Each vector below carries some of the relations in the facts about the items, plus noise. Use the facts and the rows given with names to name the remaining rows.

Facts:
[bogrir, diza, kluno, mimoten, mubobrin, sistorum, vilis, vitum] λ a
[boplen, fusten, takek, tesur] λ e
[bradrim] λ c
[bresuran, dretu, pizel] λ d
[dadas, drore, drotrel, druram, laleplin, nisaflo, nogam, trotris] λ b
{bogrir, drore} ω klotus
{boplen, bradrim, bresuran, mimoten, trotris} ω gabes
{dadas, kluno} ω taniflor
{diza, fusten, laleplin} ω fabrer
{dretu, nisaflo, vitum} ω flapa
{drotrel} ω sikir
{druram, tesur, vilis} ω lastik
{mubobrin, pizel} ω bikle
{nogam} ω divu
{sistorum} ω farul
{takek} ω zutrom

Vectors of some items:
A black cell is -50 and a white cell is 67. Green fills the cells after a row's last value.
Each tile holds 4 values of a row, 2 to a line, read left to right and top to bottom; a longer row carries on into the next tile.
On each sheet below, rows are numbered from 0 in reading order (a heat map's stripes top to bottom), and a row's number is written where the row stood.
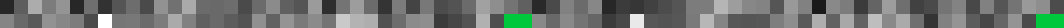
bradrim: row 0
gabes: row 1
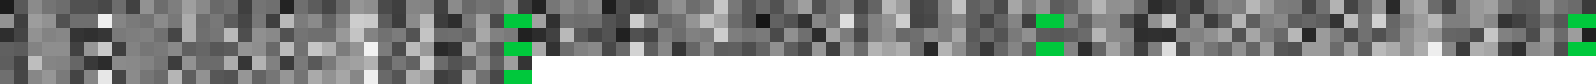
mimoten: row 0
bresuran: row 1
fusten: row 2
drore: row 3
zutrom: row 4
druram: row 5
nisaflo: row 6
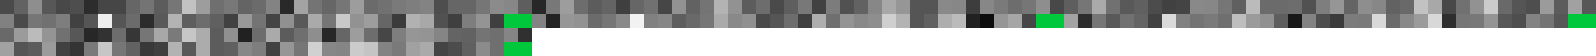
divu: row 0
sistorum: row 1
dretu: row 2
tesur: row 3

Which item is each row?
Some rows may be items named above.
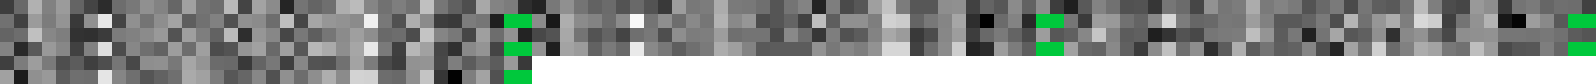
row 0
laleplin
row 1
diza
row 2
bogrir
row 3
druram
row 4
vitum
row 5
takek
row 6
vilis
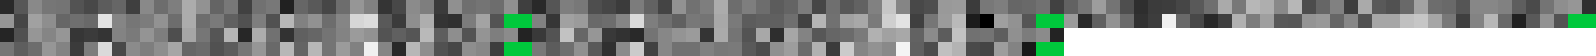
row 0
mimoten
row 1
bogrir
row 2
lastik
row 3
trotris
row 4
dadas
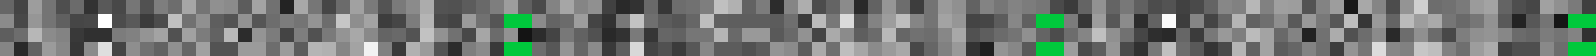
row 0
flapa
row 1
boplen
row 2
fabrer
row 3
druram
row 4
klotus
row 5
tesur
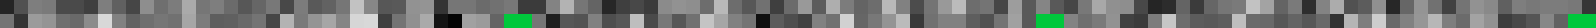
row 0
bogrir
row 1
pizel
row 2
boplen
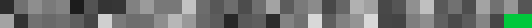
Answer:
bresuran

